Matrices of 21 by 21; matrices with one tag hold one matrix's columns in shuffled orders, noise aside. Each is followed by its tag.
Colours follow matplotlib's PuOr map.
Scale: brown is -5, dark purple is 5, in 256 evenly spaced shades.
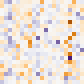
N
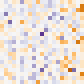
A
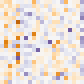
N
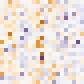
N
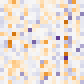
N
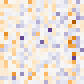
N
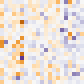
N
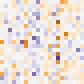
N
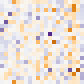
A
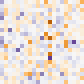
N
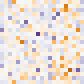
A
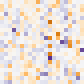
N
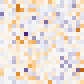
A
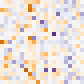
A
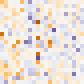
N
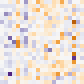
N
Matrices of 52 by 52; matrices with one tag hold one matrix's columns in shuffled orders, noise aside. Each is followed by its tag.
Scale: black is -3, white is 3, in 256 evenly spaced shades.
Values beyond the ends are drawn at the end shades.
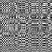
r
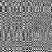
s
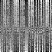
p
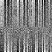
p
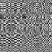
r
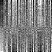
p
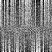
p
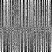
p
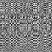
r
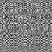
r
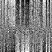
p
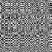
r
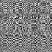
r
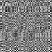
s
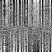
p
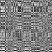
s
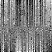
p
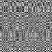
s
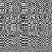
r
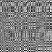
s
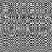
r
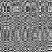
s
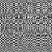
r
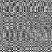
s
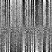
p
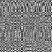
s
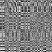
s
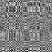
s
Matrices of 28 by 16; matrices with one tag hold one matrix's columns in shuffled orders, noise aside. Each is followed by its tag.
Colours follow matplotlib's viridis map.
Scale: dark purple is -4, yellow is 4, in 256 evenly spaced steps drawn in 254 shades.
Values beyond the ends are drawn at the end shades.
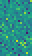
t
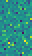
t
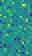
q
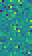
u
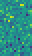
q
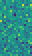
q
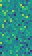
q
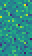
q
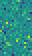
t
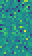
u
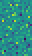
q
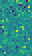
u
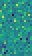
q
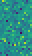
t
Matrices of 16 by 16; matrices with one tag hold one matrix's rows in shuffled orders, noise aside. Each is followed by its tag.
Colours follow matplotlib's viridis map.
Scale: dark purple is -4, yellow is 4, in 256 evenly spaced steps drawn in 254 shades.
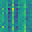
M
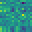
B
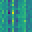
M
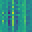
M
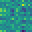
B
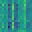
M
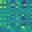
B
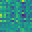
B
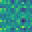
B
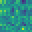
B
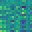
B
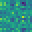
B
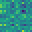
B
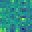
B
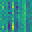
M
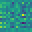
B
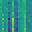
M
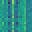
M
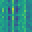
M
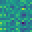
B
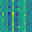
M
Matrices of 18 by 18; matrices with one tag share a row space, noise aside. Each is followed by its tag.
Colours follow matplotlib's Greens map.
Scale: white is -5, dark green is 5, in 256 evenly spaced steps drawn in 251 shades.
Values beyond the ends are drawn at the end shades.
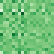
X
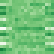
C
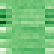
C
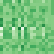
X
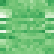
C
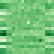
C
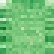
C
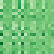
X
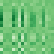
X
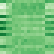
C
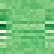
C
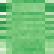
C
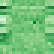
C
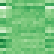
C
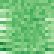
C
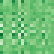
X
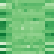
C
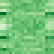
C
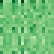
X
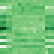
C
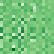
X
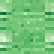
C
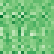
X
